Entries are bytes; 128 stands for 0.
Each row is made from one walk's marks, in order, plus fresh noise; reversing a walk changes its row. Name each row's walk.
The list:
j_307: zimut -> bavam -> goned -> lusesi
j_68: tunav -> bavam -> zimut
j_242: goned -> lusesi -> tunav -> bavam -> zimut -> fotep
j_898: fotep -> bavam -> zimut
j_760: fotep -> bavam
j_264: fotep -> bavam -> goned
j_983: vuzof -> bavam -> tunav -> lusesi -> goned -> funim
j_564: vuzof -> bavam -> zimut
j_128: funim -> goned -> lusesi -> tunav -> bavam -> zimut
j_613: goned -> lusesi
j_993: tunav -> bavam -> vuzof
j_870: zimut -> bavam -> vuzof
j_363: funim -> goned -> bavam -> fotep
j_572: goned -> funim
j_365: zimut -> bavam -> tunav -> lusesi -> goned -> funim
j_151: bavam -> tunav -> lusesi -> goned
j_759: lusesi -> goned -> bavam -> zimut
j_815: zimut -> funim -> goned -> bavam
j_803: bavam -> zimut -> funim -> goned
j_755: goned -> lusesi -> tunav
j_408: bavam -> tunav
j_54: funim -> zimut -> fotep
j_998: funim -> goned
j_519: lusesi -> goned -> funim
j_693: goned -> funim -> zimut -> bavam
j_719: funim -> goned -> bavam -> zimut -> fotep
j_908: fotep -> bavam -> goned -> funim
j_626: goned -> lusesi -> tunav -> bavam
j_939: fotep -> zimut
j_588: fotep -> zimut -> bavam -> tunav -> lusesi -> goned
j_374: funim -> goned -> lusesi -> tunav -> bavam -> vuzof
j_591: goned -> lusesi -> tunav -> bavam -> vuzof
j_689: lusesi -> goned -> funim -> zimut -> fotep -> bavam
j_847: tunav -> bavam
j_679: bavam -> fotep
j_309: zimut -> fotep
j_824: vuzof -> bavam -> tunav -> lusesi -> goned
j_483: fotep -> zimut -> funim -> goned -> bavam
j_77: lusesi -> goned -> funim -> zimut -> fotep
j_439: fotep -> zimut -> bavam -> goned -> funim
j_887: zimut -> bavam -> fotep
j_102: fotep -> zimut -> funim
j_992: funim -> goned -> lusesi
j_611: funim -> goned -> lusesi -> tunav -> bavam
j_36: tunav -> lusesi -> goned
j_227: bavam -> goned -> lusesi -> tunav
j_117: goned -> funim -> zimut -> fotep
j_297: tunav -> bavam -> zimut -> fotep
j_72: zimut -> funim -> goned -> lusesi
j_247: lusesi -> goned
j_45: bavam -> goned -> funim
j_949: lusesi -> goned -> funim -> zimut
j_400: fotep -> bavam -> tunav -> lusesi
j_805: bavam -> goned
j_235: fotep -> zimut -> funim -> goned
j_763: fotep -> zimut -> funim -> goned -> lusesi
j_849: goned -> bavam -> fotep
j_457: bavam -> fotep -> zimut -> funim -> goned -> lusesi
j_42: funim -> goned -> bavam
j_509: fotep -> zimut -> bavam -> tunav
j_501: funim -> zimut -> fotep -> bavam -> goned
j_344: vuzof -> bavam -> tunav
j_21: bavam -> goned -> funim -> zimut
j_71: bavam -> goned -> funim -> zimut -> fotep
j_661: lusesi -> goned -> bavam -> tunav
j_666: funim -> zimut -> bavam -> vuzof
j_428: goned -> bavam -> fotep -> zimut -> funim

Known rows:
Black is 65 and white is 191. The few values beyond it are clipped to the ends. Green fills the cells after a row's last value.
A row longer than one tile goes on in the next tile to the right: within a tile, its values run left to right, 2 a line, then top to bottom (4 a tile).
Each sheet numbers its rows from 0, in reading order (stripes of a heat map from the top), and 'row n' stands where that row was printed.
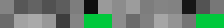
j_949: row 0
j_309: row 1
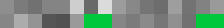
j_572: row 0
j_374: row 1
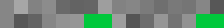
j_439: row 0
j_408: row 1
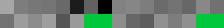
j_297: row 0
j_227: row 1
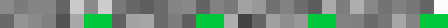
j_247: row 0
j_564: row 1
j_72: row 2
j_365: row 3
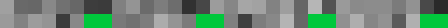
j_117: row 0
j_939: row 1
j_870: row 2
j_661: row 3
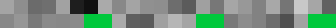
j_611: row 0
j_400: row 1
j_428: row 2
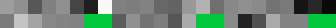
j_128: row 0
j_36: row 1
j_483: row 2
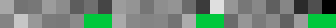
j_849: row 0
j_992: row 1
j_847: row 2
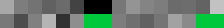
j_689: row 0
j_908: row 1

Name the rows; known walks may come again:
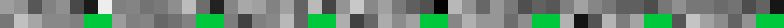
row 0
j_128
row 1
j_344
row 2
j_870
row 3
j_509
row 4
j_242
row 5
j_763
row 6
j_68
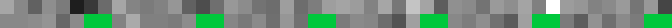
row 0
j_54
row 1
j_626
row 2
j_374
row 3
j_428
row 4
j_998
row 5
j_666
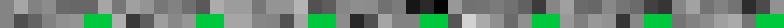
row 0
j_439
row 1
j_72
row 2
j_755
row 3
j_483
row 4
j_759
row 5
j_117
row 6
j_898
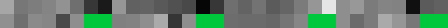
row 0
j_693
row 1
j_77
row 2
j_45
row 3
j_309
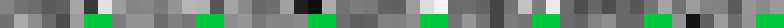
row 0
j_519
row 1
j_591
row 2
j_611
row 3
j_151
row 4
j_983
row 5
j_21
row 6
j_235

